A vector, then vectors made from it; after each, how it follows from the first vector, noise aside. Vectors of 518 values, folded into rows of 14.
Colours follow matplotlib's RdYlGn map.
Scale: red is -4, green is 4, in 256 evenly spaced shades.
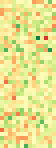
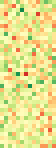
wrapped around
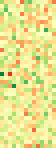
wrapped around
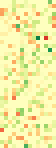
partly zeroed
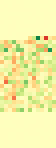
partly zeroed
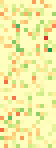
partly zeroed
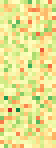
reversed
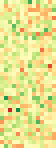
reversed
